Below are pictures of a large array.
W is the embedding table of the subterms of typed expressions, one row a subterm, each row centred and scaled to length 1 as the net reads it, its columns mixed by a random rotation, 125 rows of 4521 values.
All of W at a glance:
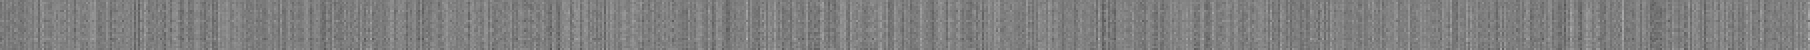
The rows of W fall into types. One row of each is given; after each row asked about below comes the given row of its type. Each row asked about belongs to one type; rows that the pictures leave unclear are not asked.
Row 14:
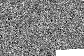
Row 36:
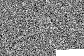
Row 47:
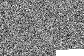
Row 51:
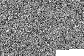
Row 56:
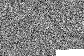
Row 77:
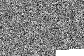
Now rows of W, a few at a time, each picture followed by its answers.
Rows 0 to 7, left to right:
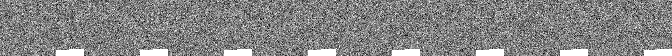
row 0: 77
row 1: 56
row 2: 51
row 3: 14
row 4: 47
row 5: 14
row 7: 56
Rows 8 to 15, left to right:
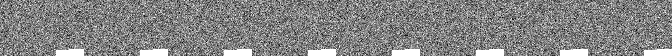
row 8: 47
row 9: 14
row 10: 51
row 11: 51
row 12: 47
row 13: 14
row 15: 14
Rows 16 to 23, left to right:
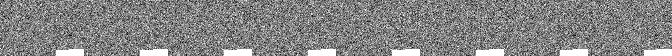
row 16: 47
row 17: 51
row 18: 51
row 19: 14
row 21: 14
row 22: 47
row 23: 47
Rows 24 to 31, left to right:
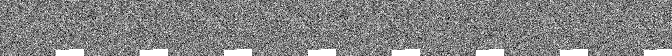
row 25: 77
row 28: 77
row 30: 36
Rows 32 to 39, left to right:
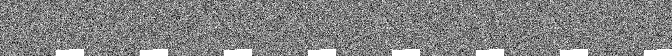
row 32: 14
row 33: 14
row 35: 56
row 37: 77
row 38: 36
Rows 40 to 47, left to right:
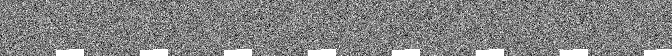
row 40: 36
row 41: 51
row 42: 47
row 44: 47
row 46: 36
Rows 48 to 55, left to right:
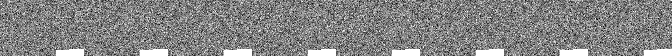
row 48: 14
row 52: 51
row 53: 14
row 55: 14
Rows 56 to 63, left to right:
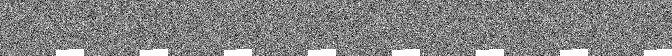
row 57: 77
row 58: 47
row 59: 47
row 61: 51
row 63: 47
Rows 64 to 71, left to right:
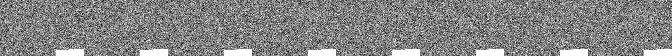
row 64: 36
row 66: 36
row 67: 51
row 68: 14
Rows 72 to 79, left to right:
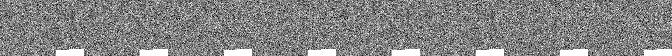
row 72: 77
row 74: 56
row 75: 14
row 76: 77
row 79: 56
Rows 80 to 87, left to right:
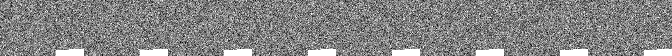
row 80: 77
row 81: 51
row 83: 47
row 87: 14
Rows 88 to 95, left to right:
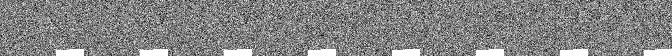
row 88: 36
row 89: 36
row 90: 36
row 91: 47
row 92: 14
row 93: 47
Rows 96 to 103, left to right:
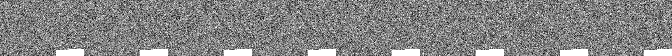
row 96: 47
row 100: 51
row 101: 51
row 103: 77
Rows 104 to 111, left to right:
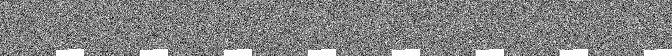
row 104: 47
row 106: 14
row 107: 51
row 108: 36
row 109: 36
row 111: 36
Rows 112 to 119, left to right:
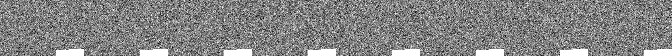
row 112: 47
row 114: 36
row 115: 77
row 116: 47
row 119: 14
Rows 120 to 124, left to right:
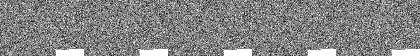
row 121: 36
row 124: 36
